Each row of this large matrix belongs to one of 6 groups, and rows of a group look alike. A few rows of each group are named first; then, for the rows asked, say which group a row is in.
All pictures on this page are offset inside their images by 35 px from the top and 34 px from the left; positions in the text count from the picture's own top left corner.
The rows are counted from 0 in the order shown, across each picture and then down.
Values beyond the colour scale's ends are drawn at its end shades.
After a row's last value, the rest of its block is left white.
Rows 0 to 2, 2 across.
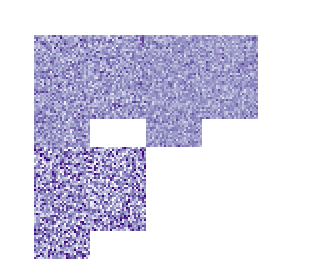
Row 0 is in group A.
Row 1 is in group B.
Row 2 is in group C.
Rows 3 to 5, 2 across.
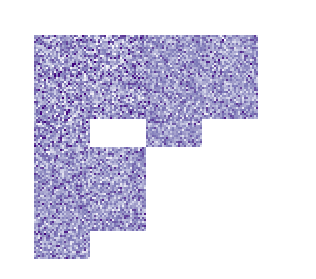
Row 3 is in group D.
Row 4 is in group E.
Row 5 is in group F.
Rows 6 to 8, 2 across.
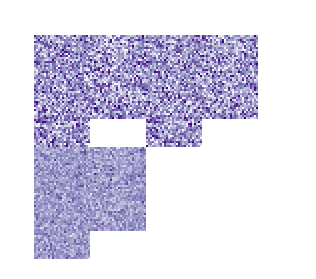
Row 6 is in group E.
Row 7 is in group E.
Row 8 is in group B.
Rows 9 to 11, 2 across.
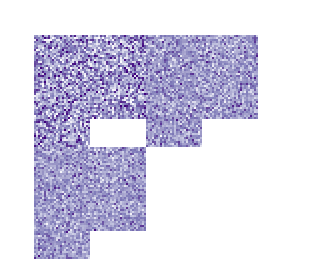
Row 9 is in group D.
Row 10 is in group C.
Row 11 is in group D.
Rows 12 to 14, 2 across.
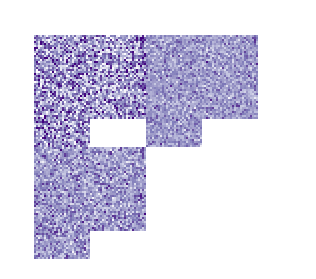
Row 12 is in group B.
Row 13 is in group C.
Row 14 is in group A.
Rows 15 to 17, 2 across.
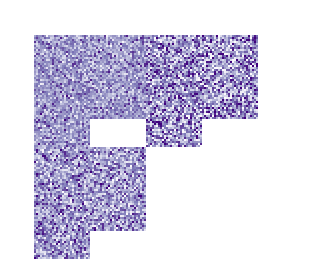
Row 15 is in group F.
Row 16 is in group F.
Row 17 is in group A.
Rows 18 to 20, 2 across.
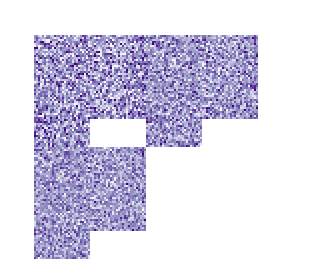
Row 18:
B
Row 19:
C
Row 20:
C
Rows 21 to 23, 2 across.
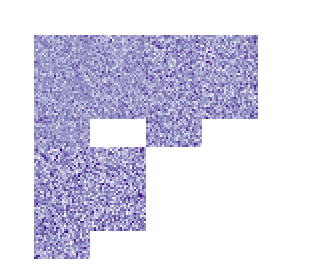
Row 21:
E
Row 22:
C
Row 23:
A
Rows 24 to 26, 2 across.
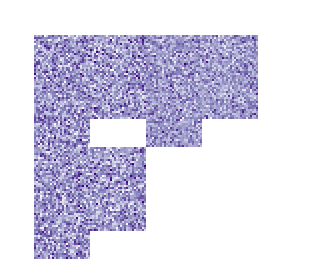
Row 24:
C
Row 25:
D
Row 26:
B
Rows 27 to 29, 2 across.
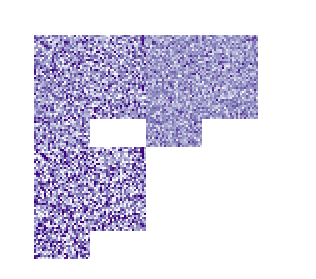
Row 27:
C
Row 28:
B
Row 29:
A
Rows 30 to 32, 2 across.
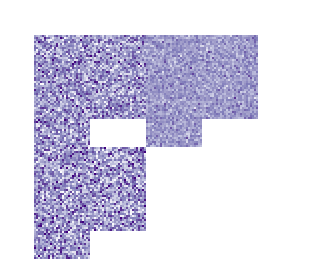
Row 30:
F
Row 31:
C
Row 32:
D
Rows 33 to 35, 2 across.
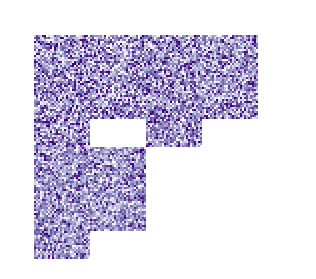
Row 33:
F
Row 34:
A
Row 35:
B
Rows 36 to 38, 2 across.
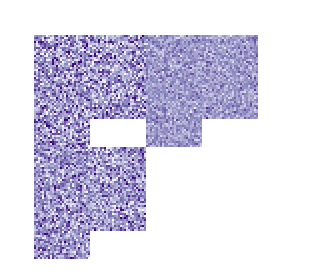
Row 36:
F
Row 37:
C
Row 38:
D
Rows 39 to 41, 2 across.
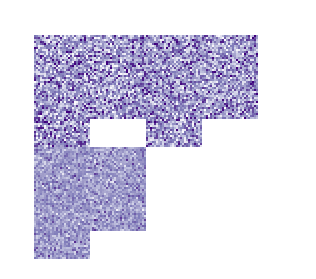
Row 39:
B
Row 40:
A
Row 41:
C
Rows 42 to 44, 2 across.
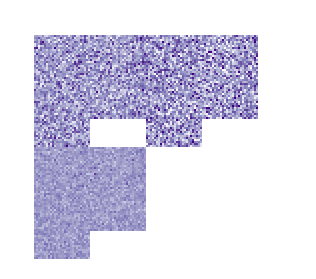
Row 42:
B
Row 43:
C
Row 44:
B
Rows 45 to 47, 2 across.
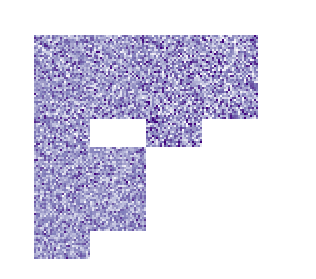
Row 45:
C
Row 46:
E
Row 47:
B
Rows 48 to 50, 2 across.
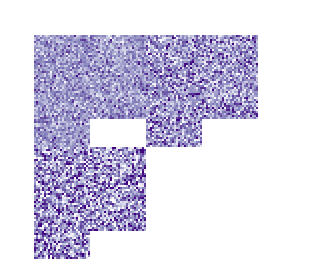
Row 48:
E
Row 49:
F
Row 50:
B
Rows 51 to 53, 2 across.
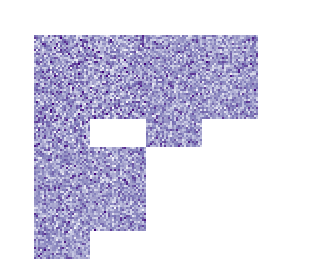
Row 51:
A
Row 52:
B
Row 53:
D
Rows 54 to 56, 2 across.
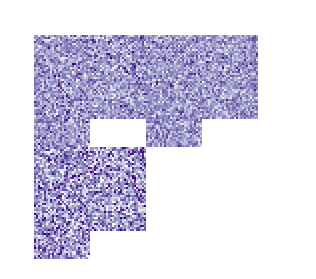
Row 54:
D
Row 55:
B
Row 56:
D
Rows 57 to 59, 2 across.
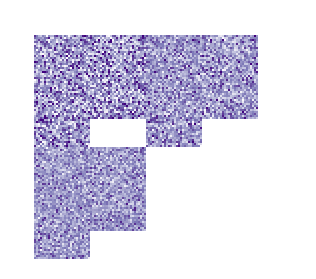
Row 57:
E
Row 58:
E
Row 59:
F
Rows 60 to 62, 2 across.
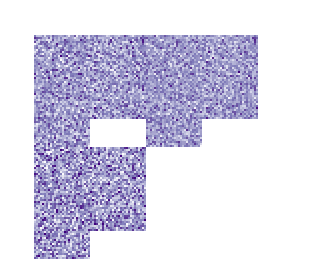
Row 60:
C
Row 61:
C
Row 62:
F
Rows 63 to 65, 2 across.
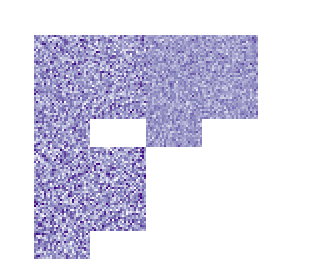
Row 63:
A
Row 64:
B
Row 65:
A
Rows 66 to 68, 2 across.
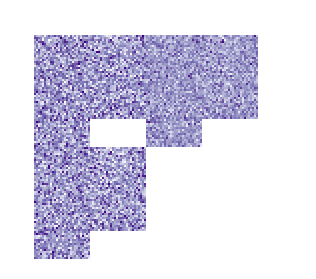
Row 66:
A
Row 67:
E
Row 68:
E
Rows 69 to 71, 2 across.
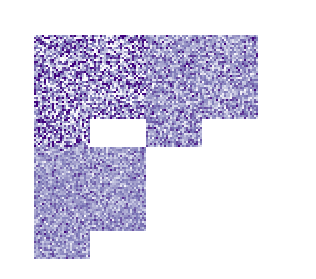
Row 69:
D
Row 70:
B
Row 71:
F
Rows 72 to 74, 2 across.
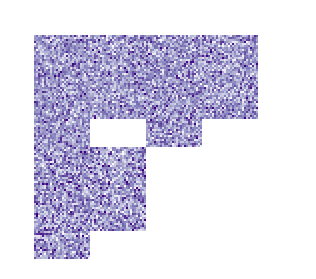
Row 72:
D
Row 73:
F
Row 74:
E
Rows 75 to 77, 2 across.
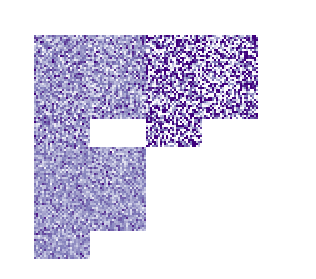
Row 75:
C
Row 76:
C
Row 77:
E
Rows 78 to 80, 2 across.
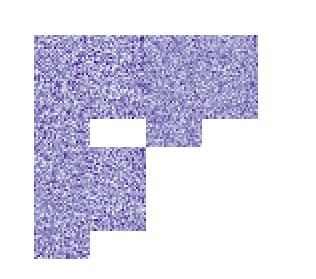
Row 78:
B
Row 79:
A
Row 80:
C
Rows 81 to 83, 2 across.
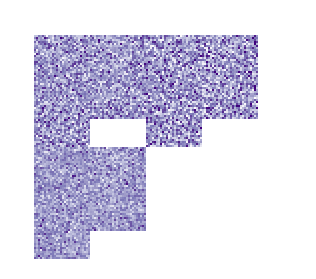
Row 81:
F
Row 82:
C
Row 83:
D
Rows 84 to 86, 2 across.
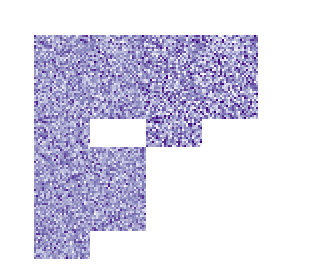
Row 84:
E
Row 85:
E
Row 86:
A
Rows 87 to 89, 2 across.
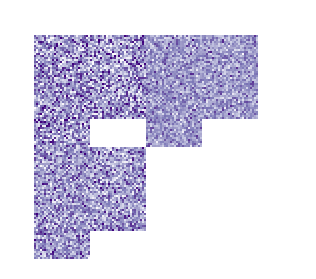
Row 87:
F
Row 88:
A
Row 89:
E
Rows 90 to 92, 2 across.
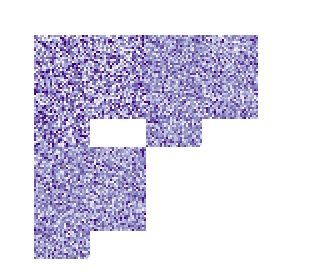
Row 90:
A
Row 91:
E
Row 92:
C
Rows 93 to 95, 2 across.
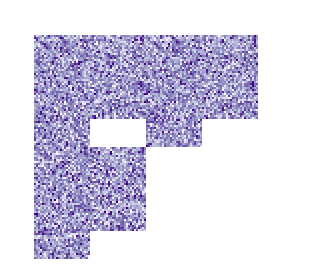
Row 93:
A
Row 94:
A
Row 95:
E
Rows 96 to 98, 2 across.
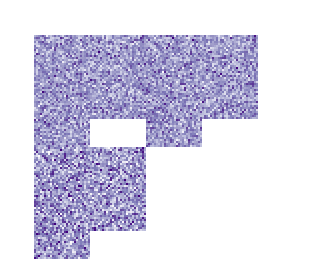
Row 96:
F
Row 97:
A
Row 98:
A
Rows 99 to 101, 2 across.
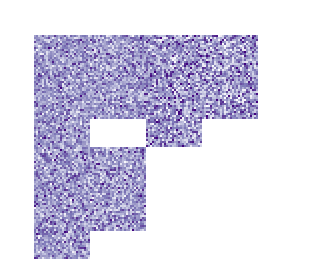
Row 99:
D
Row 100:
D
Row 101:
A
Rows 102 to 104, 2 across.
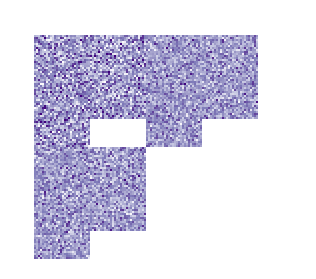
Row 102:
F
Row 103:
A
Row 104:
D
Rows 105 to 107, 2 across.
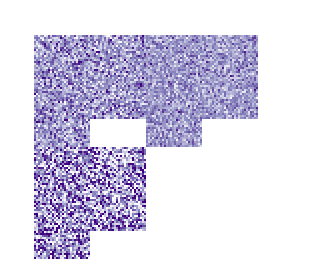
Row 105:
A
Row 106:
B
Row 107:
E
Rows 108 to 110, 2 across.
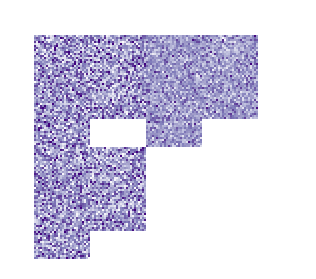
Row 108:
F
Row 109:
E
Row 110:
F
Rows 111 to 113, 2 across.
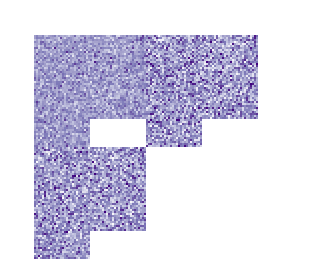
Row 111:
B
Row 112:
F
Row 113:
D
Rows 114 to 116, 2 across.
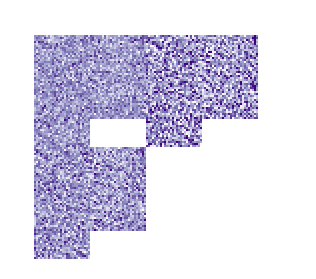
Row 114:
F
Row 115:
C
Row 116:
C
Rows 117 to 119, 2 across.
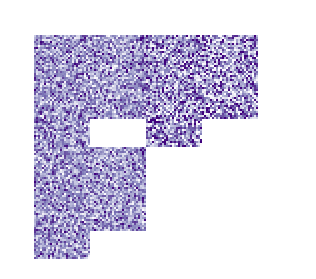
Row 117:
B
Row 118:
E
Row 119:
C
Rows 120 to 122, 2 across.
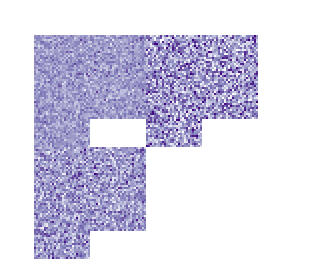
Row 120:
B
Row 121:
A
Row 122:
B
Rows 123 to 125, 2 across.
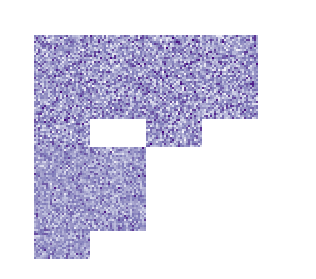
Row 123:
F
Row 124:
A
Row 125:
E
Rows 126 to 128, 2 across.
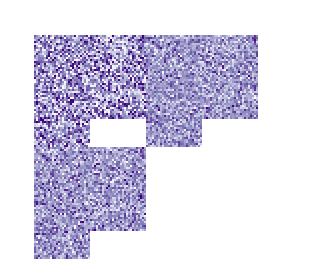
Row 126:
E
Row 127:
C
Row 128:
A
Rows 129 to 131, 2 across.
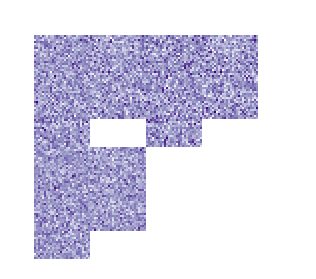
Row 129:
E
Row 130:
E
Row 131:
D
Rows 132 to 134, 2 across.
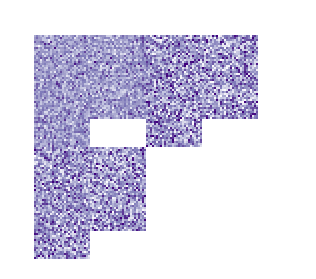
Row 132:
B
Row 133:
D
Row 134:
C
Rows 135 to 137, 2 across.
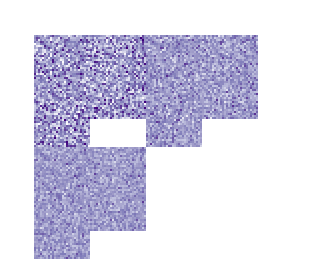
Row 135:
C
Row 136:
D
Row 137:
B
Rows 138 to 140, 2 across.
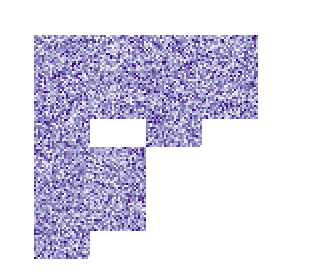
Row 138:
D
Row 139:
A
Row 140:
C
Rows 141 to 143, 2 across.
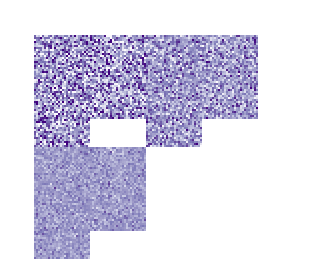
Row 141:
E
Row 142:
C
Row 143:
E
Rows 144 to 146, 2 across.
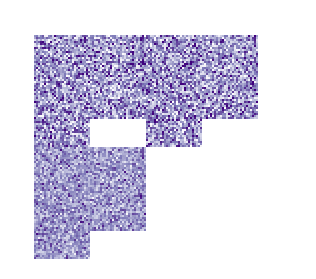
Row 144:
B
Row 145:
A
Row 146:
A
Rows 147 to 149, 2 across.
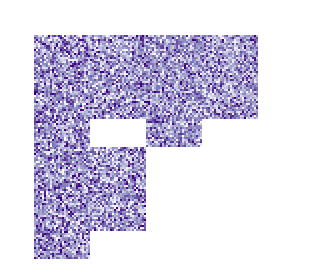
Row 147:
A
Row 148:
E
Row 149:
D
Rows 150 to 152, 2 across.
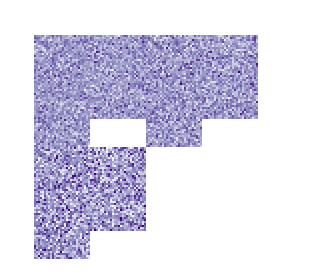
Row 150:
C
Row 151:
A
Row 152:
D
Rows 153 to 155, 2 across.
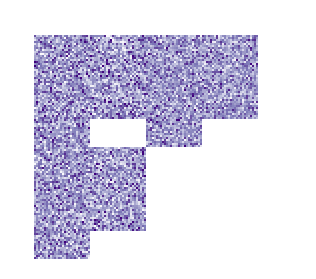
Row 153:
E
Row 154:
F
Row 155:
C
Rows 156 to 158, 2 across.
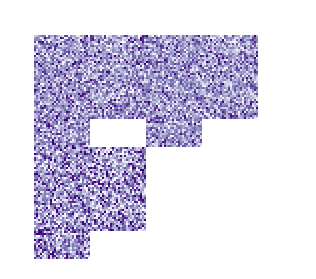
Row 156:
F
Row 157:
E
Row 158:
E
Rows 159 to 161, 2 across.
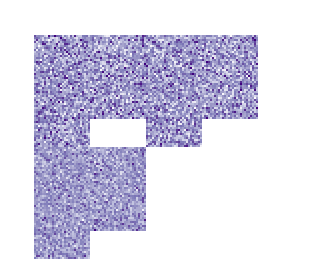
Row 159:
A
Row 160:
C
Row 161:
C
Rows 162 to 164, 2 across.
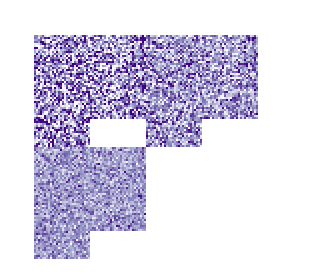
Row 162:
B
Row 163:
B
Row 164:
A
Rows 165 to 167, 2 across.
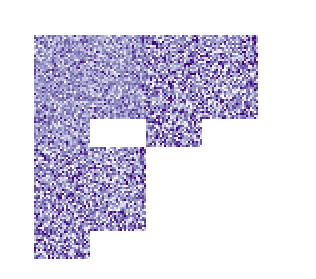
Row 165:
C
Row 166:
B
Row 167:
B
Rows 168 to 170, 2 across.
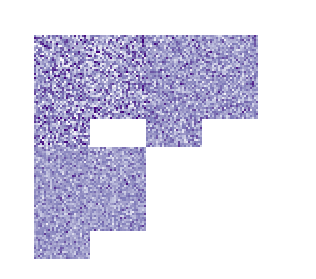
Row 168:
C
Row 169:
A
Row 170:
D
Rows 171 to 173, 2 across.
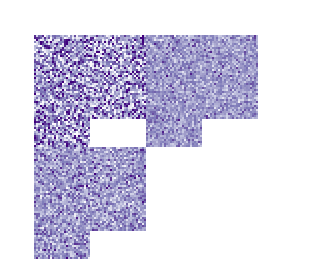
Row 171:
C
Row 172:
A
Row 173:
B
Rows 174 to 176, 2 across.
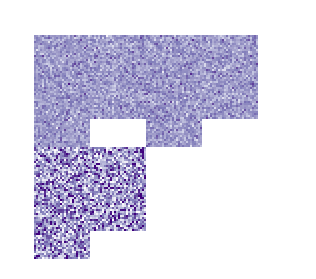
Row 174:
D
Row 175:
A
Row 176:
A
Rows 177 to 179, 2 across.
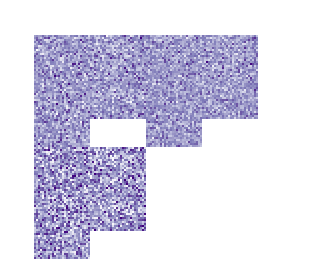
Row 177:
D
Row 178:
B
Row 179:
D
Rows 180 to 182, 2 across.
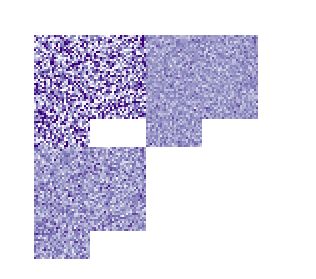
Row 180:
A
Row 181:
C
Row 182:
A
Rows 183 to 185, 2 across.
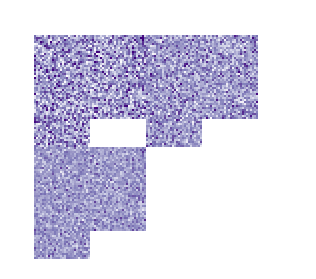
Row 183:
C
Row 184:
D
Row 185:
C
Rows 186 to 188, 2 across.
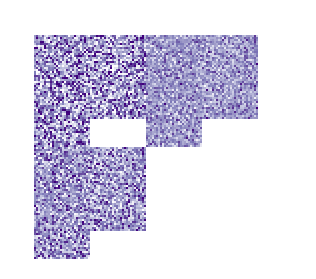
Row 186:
B
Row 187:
C
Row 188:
C
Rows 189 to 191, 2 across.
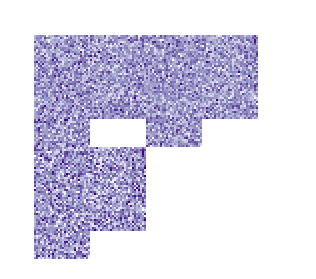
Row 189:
F
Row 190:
C
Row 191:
C
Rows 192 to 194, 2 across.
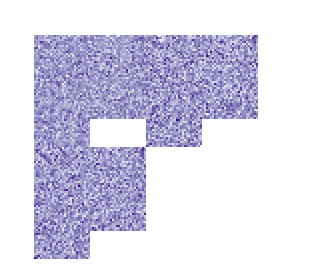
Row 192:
B
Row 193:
F
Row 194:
A
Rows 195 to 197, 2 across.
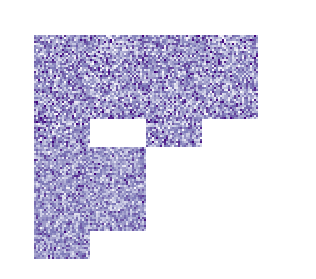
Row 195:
E
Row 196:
E
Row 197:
B
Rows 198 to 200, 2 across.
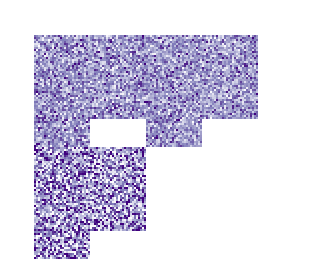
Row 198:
A
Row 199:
D
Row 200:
C
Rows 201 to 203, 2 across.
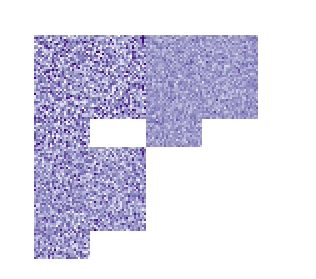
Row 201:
C
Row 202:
B
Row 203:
C
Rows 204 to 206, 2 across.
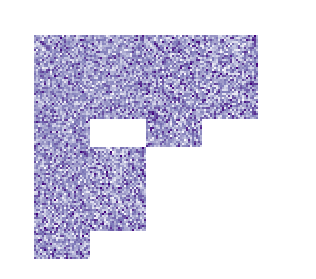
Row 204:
A
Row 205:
A
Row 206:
E
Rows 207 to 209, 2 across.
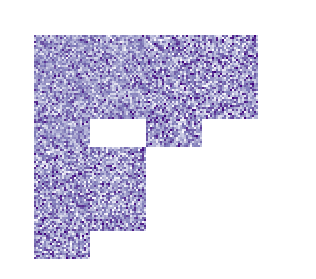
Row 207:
E
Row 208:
A
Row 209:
F
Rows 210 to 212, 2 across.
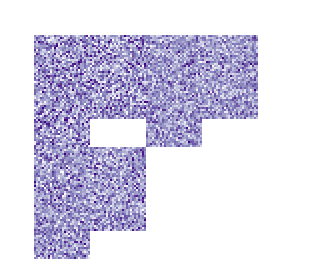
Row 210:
F
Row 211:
B
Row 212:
C
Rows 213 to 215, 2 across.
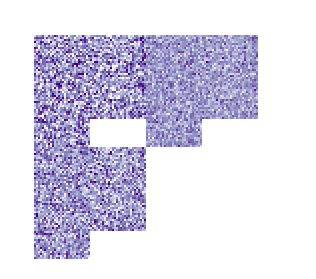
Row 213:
B
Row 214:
B
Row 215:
E
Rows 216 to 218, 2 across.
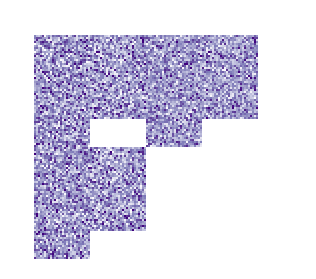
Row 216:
C
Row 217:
C
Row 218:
E
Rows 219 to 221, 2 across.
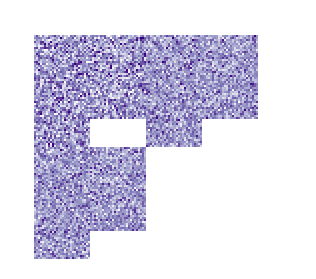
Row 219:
B
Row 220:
A
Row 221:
F
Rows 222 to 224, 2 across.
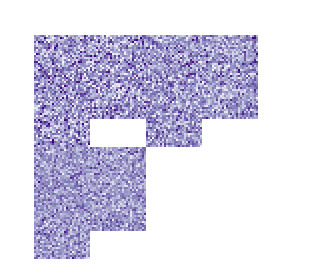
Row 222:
F
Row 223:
B
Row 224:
F
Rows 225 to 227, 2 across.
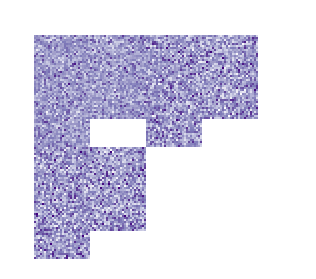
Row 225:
D
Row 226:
B
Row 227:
E
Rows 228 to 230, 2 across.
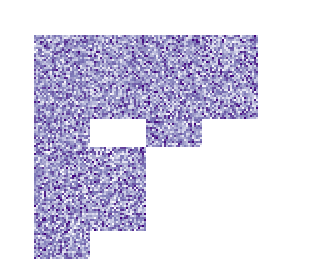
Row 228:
C
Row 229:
E
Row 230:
D
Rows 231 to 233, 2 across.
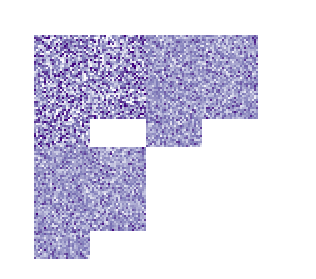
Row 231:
D
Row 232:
C
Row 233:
E
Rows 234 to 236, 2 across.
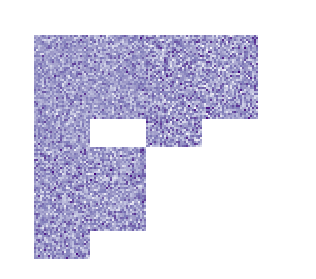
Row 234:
D
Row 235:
C
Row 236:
B
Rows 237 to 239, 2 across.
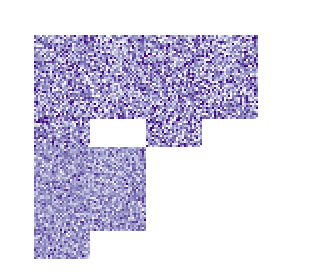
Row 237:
E
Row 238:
F
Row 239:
C
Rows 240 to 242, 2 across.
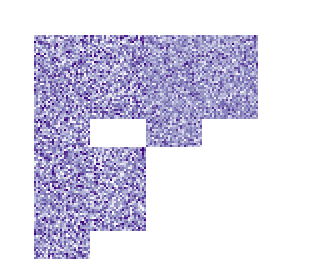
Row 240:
F
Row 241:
F
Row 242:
C
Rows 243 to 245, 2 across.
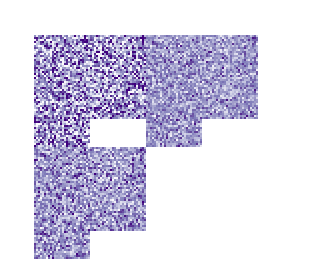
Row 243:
C
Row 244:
B
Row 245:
B
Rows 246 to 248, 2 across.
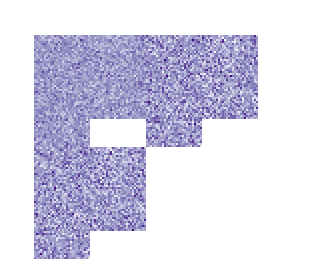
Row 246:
A
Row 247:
E
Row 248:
E
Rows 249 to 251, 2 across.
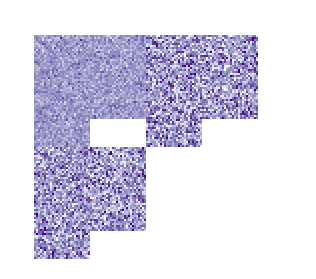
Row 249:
A
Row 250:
B
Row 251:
E
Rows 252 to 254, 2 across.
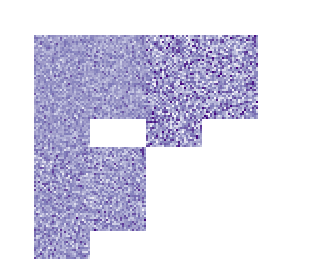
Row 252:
C
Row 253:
A
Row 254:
C
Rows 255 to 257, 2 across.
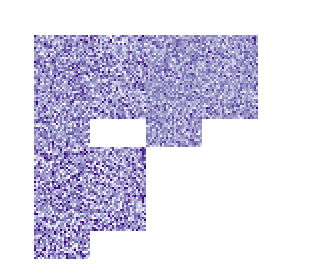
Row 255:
E
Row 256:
C
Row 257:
C
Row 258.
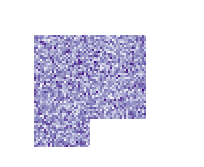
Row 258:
B
